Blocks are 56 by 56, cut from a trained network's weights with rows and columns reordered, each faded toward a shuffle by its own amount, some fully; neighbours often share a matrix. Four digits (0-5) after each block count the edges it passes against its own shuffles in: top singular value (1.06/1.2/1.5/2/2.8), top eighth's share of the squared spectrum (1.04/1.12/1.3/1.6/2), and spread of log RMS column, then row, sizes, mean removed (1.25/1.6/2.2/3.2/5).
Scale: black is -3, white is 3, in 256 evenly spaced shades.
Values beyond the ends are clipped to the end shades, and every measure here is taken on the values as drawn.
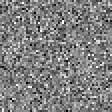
0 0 0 0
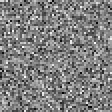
0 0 0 0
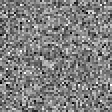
3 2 0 0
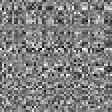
4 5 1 4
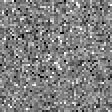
1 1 0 0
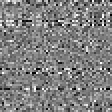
4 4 0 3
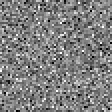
1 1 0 0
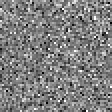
1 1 1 0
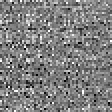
4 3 2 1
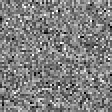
0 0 0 0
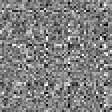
4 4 2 2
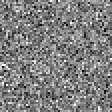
0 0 0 0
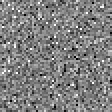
2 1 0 0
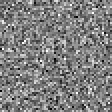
2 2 0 0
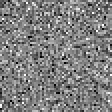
2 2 0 0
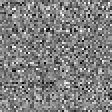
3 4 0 3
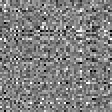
4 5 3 3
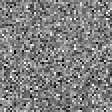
3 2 1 1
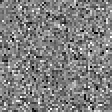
2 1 0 0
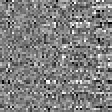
4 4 3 3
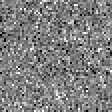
1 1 0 0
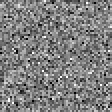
0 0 0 0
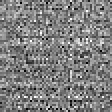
3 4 2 1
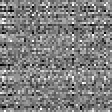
4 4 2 2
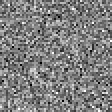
0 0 0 0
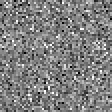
0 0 0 0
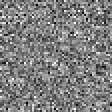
3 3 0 2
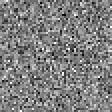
2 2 0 0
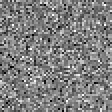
1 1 0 0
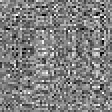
4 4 2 2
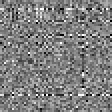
4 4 2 3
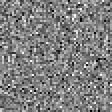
2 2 0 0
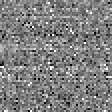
3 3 1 1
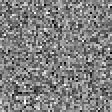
2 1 0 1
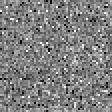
2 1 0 0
